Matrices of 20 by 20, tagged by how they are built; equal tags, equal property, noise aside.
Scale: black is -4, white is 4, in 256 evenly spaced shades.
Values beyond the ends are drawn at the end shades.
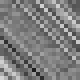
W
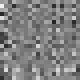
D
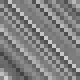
W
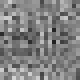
D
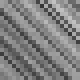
W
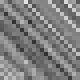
W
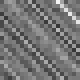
W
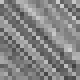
W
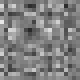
D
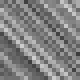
W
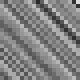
W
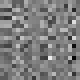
D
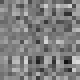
D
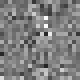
D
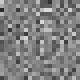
D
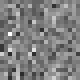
D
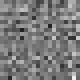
D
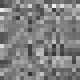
D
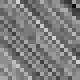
W
